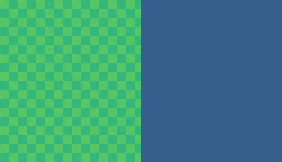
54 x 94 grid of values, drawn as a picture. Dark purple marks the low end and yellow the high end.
It is made of 1 by 2 panels. Panel 1,1: high, checkered, faint in contrast. Panel 1,2: low, flat.
